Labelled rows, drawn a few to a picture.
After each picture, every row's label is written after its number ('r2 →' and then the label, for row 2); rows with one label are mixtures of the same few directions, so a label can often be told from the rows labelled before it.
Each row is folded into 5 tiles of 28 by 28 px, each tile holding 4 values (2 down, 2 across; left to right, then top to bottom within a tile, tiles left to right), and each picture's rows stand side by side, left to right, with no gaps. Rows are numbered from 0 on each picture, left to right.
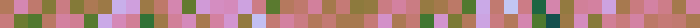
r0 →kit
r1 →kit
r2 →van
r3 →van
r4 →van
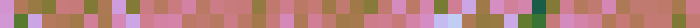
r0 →van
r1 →kit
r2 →van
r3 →kit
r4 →kit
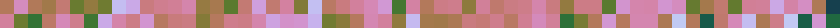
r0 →kit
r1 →van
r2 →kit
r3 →kit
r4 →kit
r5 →kit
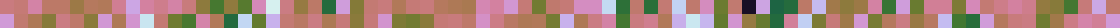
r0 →kit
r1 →kit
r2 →van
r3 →van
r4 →van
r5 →van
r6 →van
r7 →van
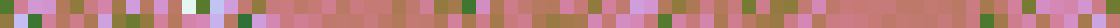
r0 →van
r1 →van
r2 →kit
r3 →van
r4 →van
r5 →van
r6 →kit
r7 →kit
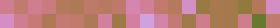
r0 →kit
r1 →kit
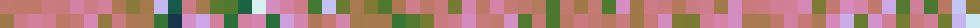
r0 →kit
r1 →kit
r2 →kit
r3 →kit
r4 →van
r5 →kit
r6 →van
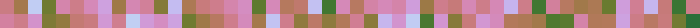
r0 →kit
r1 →kit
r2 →kit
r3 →van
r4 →van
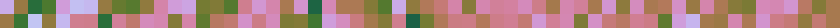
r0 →van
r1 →van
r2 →kit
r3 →kit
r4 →van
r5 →van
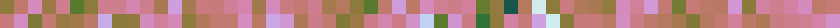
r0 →van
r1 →kit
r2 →van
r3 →van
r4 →van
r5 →kit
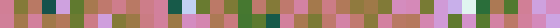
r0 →van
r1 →kit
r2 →kit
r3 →van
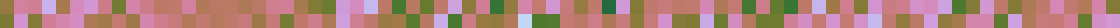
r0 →van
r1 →kit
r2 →van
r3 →van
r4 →van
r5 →van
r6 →kit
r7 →van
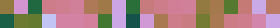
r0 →kit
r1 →van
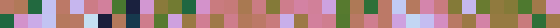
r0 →kit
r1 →van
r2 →van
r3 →kit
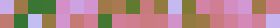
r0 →van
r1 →kit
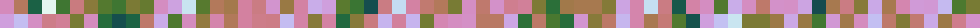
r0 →kit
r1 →van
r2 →van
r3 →kit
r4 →van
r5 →kit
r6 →kit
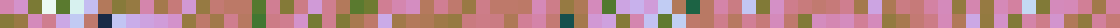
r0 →van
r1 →kit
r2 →van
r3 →kit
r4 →kit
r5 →van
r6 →kit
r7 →van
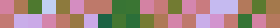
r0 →kit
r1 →van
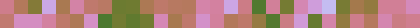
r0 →kit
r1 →van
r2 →van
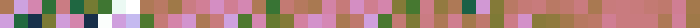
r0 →kit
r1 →kit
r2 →kit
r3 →van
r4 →kit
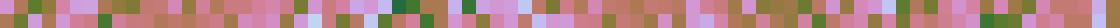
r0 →van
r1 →kit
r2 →kit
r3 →kit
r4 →kit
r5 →kit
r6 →van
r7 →kit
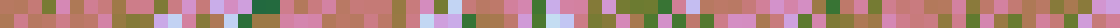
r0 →van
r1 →kit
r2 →kit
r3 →kit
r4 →kit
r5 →kit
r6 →kit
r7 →kit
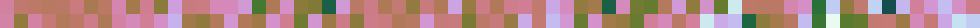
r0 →van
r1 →kit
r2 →van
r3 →kit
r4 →van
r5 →kit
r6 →kit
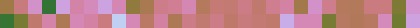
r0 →kit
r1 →van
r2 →kit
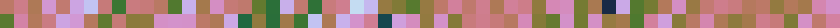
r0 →van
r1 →kit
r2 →van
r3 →van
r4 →van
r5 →kit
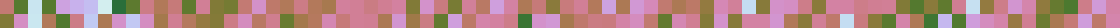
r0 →kit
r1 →van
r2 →kit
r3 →van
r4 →van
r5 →van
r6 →kit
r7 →van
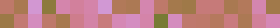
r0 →kit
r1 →van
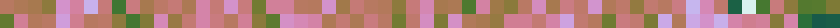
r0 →van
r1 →van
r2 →kit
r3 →van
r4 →kit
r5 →kit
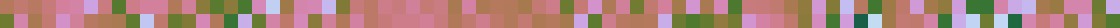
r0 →van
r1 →kit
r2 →van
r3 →kit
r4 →van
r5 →kit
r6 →van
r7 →van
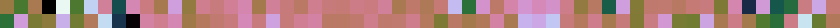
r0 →van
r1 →kit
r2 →kit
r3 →kit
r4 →van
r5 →van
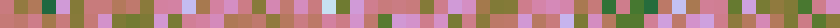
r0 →van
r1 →van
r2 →van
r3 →van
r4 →van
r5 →kit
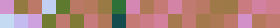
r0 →kit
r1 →van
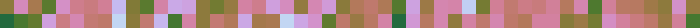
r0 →kit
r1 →van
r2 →kit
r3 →van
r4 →kit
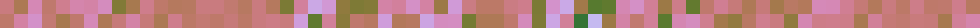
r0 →kit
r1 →van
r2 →van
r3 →kit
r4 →van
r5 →kit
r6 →van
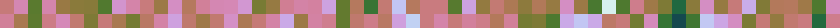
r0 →kit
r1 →kit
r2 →van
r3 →kit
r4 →kit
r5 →kit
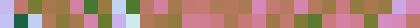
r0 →van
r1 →kit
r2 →kit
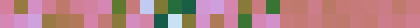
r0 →kit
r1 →van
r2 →kit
